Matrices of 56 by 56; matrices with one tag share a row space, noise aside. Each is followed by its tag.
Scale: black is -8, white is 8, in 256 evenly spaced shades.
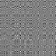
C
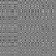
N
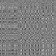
N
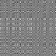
C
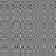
C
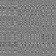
N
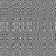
C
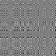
C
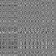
N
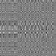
N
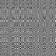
C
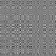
C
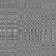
N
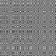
C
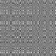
C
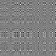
C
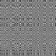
C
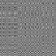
N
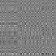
N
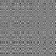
C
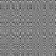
C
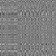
N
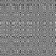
C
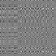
N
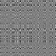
C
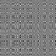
C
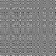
C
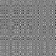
C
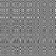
C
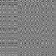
N
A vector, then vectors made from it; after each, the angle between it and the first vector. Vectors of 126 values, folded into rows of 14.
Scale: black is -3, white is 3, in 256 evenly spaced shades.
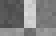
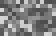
orthogonal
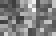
partly aligned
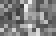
partly aligned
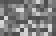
orthogonal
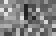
partly opposed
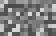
orthogonal
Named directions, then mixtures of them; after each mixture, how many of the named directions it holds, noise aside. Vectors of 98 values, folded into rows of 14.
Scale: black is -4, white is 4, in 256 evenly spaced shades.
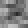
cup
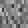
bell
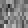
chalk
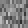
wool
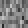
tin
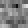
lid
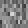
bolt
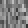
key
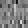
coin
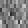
two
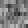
two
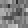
three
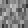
three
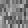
one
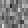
two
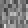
two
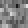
two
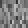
two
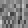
two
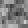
one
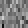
one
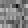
two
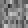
three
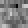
one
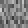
two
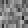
one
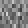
two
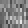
one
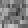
two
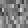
one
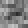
one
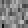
two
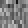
three
